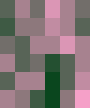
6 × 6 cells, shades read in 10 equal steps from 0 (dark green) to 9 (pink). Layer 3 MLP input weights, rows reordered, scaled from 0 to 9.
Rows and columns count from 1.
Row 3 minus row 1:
1 -3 2 -2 2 2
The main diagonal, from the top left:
3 5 6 1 3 9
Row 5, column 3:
6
